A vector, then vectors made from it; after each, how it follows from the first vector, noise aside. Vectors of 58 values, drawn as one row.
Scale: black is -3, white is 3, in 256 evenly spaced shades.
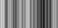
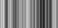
copied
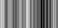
copied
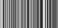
sign-scrambled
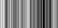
copied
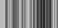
copied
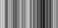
copied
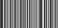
sign-scrambled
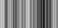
copied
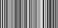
sign-scrambled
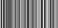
sign-scrambled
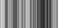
copied
